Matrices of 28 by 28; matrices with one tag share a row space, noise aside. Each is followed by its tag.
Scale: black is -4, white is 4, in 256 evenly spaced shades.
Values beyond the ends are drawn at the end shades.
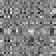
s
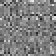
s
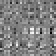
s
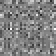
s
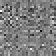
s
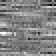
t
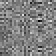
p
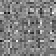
s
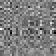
s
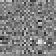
p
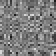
s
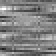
t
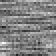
t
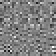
s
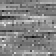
t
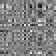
p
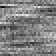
t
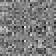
p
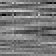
t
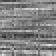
t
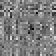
s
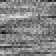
t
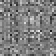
s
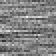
t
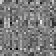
s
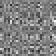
s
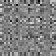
s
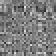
p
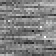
t
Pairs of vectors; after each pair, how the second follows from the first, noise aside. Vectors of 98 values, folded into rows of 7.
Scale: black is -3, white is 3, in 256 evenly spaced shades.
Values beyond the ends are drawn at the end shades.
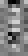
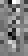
sign-scrambled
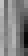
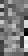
sign-scrambled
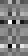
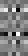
reversed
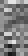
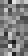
sign-scrambled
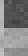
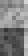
reversed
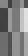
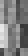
reversed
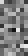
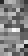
sign-scrambled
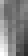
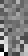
sign-scrambled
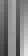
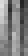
reversed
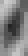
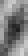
reversed
